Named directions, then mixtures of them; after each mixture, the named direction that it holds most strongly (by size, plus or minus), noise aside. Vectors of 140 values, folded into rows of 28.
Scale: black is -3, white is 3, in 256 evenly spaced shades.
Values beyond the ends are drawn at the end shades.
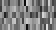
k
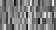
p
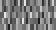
k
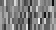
p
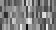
k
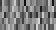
k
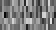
k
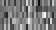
p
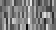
p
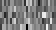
k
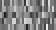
k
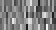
p
